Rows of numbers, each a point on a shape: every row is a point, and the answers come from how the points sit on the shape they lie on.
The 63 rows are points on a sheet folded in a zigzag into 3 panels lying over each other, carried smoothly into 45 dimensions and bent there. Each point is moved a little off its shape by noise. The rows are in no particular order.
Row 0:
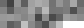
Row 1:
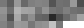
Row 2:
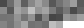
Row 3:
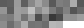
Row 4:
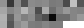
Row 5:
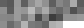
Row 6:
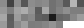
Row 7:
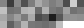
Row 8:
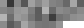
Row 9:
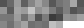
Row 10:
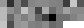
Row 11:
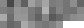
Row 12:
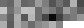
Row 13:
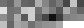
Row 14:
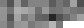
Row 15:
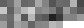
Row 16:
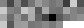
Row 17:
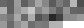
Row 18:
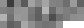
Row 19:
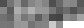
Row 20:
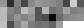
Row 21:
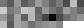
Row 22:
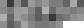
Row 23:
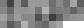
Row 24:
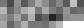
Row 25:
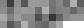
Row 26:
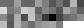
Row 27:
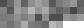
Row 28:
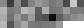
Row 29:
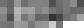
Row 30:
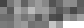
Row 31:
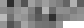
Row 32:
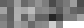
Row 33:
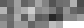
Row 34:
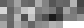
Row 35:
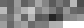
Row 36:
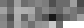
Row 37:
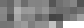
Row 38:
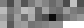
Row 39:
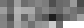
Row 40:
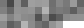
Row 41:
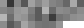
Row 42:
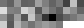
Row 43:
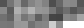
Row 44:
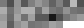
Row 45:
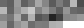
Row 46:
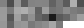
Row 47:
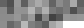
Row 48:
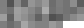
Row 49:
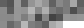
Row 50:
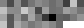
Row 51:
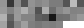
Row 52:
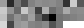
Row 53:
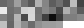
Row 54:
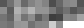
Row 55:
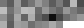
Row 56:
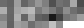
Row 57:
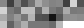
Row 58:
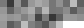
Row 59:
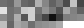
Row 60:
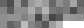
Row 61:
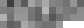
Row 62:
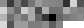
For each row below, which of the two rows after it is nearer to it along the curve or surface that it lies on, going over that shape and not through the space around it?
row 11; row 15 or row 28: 28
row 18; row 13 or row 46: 46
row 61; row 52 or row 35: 52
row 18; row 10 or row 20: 10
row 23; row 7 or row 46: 7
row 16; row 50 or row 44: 44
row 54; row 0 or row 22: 0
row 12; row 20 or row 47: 20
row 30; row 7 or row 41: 7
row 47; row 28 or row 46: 28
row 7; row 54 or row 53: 53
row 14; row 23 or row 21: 21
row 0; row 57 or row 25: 25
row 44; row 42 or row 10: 42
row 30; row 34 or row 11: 34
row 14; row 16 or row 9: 16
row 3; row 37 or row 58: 58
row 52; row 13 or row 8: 8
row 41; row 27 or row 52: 52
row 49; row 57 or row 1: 57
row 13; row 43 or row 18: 43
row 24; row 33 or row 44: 33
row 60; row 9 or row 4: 9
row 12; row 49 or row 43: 43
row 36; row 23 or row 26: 26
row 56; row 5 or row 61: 5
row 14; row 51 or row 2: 51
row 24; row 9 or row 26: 9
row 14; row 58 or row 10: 10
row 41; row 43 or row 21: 21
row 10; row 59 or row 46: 46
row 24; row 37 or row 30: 30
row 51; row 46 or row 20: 46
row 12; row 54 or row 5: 54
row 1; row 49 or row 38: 38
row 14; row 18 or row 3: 18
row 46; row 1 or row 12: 1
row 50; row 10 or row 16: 10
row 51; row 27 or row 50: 50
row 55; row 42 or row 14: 42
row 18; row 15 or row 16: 16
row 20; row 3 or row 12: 12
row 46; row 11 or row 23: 11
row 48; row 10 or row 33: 10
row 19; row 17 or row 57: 17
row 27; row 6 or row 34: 34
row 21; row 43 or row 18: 43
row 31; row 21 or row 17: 21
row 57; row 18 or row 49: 49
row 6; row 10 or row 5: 10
